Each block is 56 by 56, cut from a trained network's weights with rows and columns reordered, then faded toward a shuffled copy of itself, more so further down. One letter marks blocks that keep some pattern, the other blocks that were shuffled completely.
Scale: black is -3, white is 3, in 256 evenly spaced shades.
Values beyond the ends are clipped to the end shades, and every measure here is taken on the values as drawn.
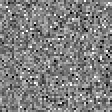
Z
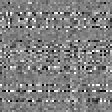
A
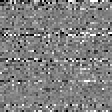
A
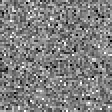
Z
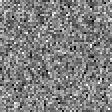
Z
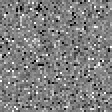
Z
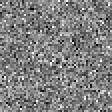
Z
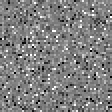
Z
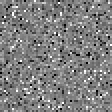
Z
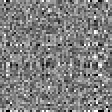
A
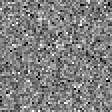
Z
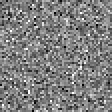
Z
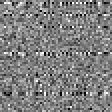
A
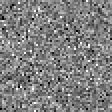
Z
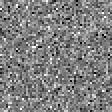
Z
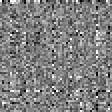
A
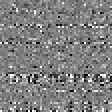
A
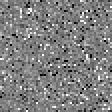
Z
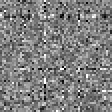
A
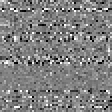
A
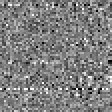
A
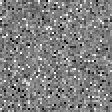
Z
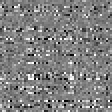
A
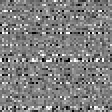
A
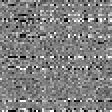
A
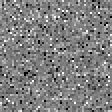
Z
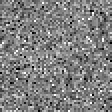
Z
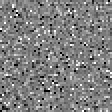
Z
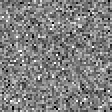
Z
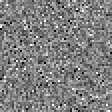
Z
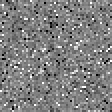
Z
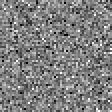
Z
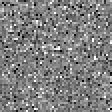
Z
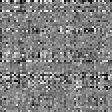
A
